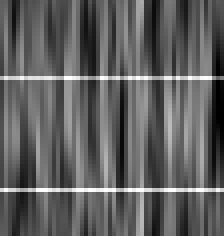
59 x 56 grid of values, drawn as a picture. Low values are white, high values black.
Slope: none. Stripes: upright, repeating 7 times. Grain: streaks running down. Odd lines: rows 20 and 48.
